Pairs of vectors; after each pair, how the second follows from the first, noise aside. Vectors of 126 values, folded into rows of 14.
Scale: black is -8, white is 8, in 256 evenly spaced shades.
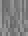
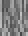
scaled up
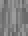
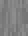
shrunk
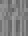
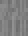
shrunk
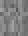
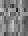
scaled up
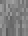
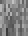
scaled up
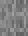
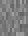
sign-scrambled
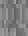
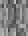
scaled up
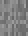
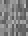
scaled up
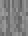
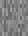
sign-scrambled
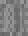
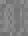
shrunk
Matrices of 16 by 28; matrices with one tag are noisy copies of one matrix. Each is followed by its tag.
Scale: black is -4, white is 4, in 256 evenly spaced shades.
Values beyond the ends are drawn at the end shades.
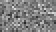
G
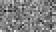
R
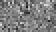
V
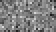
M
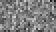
M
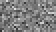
G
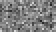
R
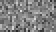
M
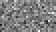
G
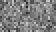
V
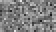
R
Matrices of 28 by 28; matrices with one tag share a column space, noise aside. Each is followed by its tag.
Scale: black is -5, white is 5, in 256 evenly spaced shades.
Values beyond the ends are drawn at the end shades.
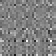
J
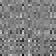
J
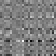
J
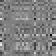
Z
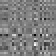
Z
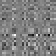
Z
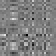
Z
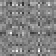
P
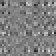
P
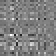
Z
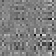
Z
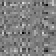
P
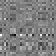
Z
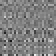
J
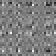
P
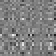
Z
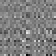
J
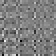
J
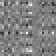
P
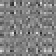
P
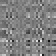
J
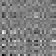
J
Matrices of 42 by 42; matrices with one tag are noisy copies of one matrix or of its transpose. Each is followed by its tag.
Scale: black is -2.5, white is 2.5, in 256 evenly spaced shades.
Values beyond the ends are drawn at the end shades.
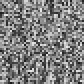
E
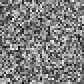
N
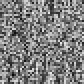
E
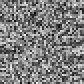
E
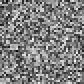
N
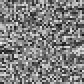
E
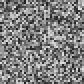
N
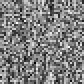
E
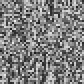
E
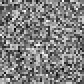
N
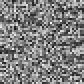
E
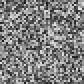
N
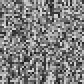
E
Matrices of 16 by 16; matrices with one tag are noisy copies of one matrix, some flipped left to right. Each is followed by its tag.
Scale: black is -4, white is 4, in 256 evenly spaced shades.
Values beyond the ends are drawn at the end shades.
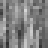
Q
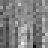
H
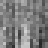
H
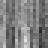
H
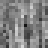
Q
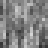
Q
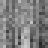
H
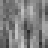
Q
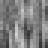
Q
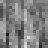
Q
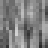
Q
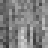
H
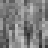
Q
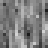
Q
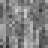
Q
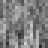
Q
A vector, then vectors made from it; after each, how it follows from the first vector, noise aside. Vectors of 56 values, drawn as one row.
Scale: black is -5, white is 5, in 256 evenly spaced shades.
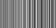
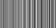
copied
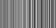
copied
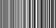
scaled up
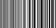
scaled up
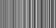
copied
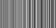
copied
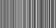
copied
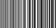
scaled up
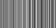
copied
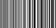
scaled up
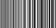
scaled up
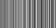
copied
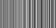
copied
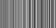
copied
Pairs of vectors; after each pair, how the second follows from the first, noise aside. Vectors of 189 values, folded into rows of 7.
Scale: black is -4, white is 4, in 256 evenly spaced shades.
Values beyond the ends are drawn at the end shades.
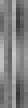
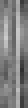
wrapped around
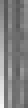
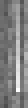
wrapped around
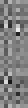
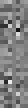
sign-scrambled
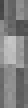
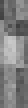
copied
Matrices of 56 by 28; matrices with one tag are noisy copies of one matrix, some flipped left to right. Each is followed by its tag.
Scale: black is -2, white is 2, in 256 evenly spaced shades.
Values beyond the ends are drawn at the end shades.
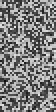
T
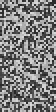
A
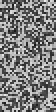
T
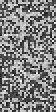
A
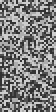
A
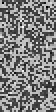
T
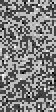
A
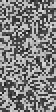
T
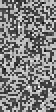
T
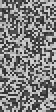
T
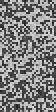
A
